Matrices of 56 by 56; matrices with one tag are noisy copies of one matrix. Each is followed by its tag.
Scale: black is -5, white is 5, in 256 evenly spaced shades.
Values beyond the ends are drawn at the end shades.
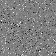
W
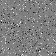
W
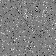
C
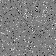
C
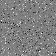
W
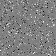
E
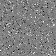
E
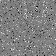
C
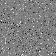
W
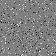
W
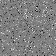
C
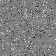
C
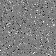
E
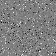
W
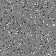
E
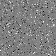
E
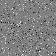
W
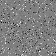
W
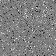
C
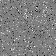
C
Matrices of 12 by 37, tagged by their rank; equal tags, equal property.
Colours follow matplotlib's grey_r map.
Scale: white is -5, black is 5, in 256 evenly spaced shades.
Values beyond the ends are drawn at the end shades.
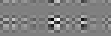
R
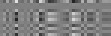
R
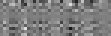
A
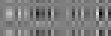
R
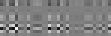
R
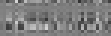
A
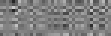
A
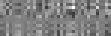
A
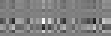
R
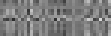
A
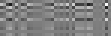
R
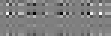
R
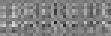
A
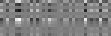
R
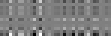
R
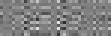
A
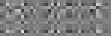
A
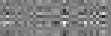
A
